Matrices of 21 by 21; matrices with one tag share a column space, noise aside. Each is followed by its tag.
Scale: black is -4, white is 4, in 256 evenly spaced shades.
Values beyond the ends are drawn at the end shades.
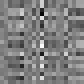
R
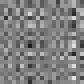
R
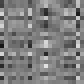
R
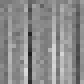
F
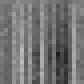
F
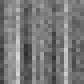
F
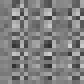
R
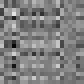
R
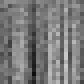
F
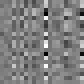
R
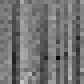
F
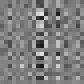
R
